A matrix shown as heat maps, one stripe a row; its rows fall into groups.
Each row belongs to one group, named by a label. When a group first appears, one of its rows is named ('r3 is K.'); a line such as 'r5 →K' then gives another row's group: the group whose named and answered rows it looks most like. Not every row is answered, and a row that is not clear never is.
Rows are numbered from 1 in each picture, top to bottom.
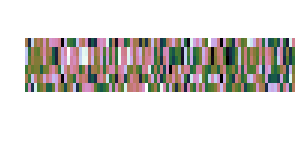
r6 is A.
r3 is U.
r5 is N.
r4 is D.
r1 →N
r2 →U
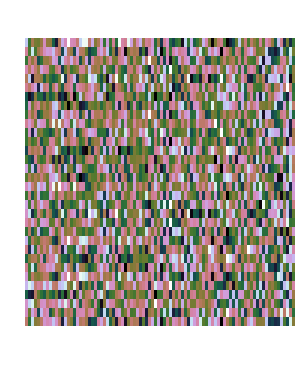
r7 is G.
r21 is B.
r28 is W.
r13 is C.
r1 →U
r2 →N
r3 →D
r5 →A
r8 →C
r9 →D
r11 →A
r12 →D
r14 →G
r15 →N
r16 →C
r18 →D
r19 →B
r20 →A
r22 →D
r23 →U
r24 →N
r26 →N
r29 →G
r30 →W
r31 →B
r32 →N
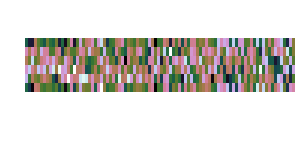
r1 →G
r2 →B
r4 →W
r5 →U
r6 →G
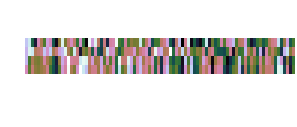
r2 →W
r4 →U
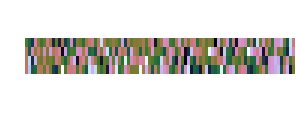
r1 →G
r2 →N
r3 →A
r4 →A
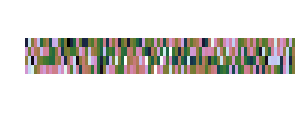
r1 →C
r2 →B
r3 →A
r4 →W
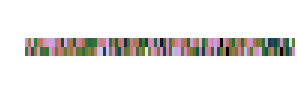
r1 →N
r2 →D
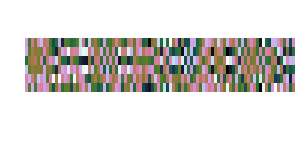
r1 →B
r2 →U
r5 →W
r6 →B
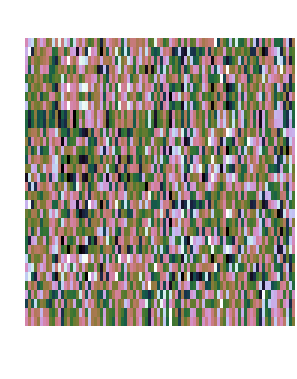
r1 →W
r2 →A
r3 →U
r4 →B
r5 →A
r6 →U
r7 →D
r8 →U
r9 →G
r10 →G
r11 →C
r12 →N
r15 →N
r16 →C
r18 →D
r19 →A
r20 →C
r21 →D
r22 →D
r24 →C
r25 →U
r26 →W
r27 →A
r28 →D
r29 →B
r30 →A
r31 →B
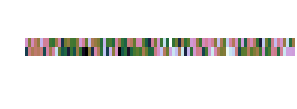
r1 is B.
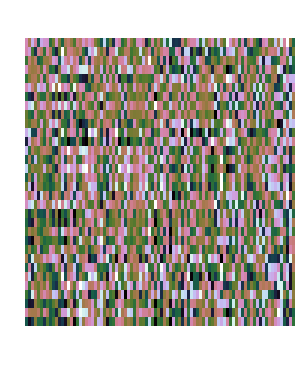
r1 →B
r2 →A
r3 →D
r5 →C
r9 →G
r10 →C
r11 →A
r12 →C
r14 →A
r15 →U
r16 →A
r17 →A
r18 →B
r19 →W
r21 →G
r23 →G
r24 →D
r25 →N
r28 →U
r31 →U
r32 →G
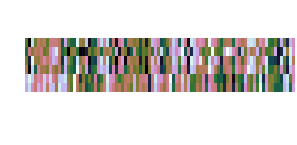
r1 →N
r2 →C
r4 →N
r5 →W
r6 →W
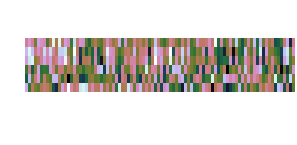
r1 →W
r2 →W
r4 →D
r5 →C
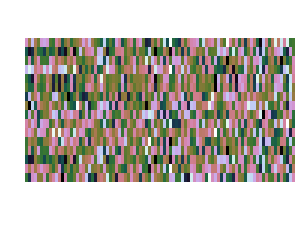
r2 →G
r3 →D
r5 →G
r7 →C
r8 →N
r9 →D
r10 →B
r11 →W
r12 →D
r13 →D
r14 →G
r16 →N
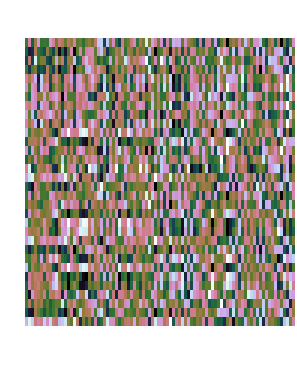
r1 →D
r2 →G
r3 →A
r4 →G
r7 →N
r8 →B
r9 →N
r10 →B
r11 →U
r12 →C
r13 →B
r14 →A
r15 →A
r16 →W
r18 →D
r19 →D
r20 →C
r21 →U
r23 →W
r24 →G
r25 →C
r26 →U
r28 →C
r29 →N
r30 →A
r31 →G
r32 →W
